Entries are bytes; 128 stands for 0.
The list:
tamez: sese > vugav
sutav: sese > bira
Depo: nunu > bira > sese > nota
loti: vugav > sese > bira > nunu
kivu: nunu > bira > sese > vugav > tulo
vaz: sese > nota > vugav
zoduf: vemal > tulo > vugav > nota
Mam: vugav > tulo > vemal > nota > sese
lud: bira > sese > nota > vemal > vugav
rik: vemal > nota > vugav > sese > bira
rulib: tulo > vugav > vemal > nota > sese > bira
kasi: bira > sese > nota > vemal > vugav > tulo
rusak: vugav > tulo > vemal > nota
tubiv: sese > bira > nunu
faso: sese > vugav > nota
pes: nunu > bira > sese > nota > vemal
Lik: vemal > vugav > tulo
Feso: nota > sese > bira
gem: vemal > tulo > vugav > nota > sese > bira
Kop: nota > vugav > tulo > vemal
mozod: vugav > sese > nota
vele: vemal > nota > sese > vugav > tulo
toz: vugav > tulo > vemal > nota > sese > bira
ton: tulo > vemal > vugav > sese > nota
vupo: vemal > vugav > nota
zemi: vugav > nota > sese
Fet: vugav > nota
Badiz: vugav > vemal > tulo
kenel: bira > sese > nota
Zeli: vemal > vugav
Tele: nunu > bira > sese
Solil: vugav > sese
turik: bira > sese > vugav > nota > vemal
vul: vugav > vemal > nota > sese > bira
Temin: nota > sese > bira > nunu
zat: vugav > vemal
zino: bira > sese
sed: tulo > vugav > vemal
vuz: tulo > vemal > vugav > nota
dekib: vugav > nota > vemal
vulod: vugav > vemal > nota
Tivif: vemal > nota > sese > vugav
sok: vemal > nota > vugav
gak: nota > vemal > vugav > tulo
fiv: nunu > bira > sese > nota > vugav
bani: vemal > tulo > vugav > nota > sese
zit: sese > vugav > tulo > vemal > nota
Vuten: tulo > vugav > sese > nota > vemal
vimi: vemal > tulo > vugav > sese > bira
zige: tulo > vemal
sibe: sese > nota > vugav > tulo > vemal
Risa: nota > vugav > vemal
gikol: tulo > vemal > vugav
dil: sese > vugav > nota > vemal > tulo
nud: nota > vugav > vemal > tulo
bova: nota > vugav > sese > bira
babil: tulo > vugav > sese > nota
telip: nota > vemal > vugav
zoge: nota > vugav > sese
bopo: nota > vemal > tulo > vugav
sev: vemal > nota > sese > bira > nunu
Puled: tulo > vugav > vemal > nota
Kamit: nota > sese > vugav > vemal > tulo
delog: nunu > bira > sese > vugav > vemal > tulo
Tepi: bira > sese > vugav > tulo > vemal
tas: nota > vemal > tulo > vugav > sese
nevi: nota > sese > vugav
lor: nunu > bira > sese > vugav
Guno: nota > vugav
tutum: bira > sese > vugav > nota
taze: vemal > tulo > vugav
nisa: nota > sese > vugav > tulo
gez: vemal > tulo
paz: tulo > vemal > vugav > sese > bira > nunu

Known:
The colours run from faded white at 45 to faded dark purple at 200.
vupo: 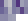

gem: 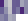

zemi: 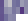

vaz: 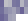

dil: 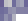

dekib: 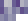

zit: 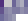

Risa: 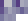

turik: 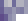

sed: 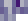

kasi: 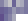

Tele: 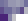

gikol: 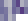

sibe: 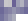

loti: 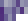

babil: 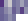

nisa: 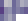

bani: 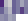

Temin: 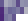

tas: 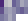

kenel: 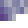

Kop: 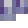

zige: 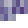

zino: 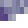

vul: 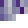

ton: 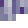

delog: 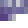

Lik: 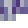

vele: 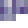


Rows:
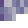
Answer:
faso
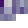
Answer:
Mam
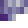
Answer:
Depo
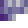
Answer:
pes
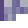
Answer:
nevi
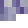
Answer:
telip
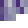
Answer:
bova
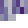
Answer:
vimi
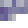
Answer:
Tepi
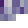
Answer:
toz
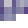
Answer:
Kamit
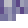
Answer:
Fet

